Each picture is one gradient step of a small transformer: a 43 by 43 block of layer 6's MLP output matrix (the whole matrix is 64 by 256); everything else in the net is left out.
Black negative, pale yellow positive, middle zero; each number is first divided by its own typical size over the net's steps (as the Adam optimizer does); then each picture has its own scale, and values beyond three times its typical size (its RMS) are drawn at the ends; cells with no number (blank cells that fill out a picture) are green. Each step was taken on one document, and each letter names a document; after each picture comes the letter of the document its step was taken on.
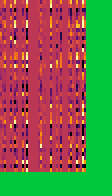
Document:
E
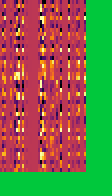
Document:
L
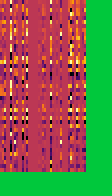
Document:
E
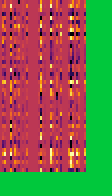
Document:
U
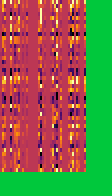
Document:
U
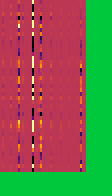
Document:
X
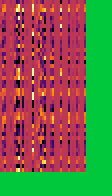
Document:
L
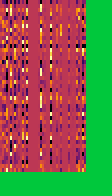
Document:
E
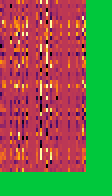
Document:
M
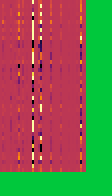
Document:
X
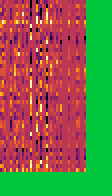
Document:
M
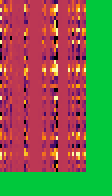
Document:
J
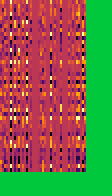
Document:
E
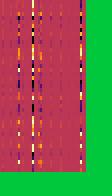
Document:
X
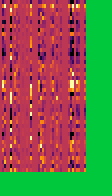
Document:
U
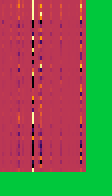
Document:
X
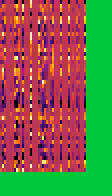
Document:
L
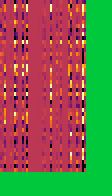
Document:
E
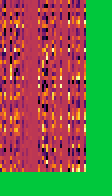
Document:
L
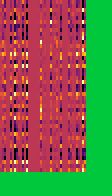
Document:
E
